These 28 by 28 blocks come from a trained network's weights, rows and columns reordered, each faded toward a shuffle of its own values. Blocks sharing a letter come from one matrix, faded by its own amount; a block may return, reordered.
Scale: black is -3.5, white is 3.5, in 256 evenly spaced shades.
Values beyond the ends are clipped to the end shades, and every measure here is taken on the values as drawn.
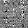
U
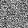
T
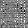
U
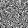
T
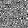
T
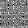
U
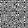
U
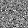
T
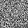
T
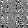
U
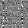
U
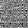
U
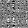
U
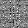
U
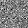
T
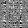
U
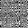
U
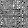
U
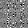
U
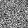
T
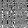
U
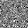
T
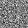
T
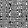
U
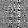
U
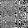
U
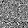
T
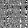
U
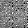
U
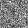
T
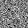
T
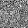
T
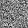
T
